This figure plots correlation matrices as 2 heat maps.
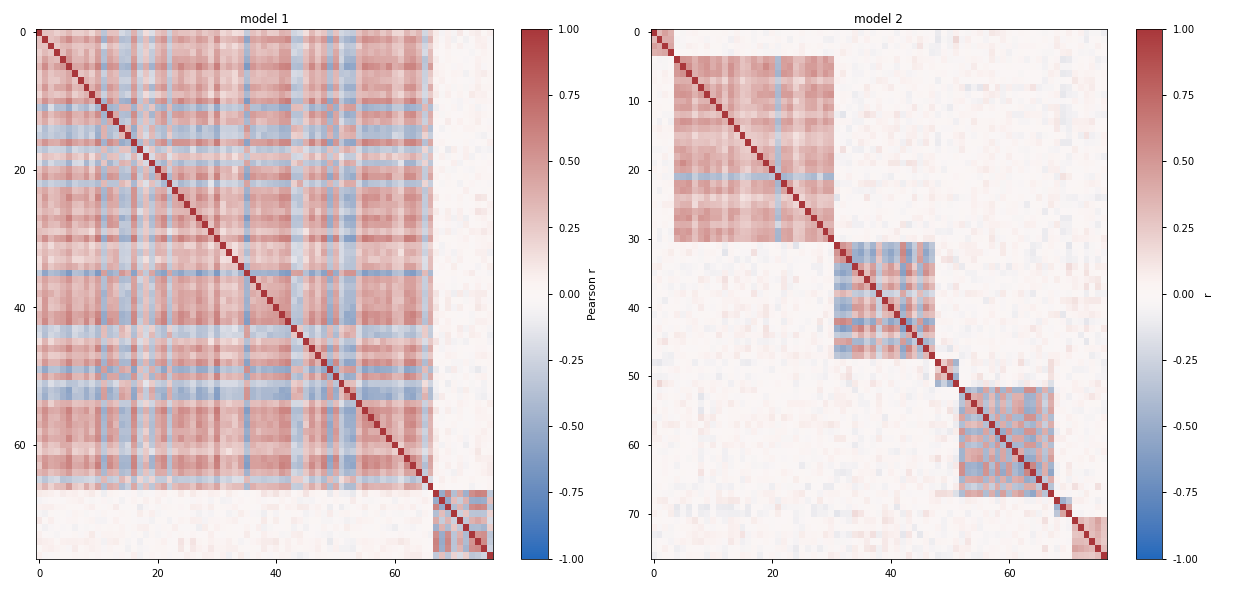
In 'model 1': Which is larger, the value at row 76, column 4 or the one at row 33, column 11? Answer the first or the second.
the first
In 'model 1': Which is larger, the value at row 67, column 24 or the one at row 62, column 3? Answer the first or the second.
the second
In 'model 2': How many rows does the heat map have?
77
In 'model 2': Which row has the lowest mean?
21
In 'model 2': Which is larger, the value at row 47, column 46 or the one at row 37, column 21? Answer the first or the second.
the first
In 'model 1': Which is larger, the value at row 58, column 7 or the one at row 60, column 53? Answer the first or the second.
the first
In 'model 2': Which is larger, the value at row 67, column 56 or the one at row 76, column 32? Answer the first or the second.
the second
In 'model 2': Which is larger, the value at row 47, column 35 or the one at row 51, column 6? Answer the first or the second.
the first
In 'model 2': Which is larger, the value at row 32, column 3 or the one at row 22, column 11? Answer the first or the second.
the second
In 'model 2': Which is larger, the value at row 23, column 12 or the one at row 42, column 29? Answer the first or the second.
the first
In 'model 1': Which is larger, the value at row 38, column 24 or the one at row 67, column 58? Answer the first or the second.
the first
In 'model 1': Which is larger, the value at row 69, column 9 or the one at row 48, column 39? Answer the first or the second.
the second
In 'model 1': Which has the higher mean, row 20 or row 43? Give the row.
20
